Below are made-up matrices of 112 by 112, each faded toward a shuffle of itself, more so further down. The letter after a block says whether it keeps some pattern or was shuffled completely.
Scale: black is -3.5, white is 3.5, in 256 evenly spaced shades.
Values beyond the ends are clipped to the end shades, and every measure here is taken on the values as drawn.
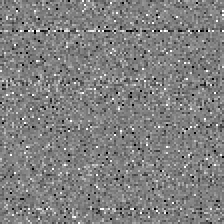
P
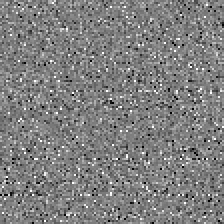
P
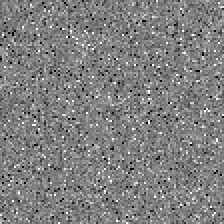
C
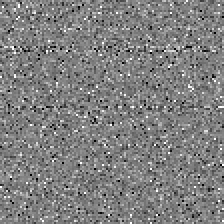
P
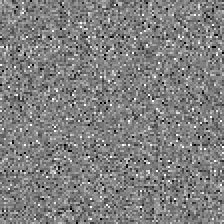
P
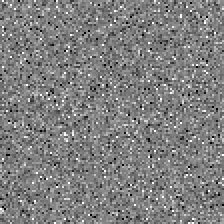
C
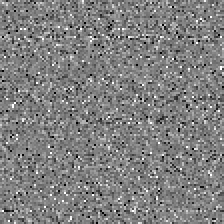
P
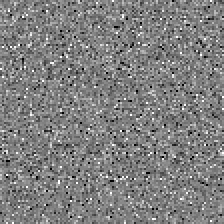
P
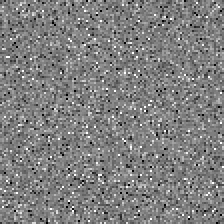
C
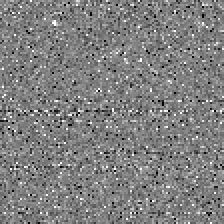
P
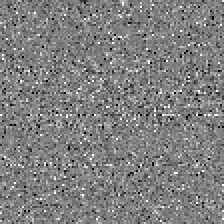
P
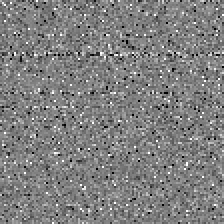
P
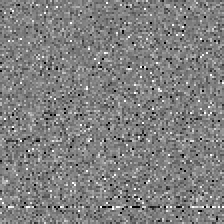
P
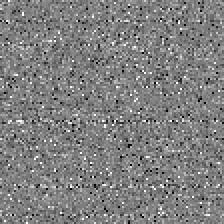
P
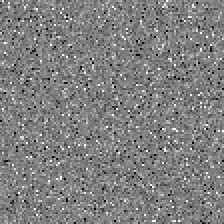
C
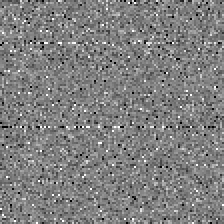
P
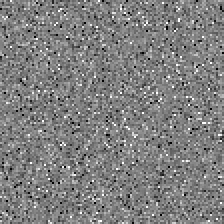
C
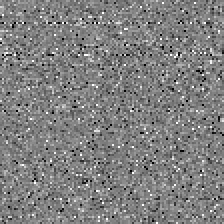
P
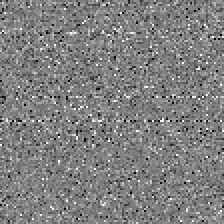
P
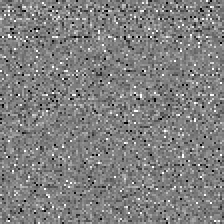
P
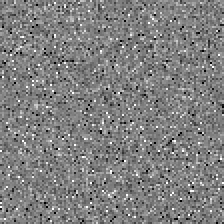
C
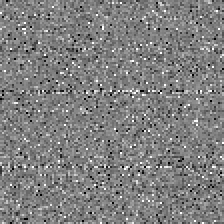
P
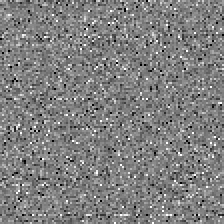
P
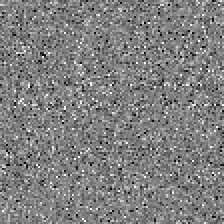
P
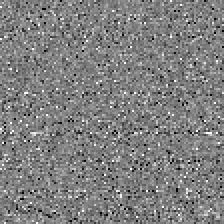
P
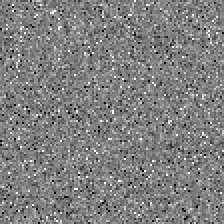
C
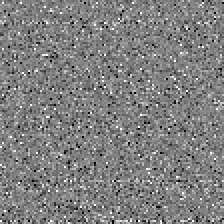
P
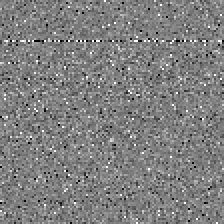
P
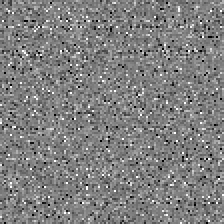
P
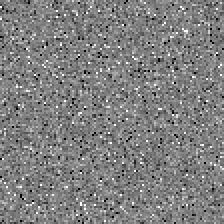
C
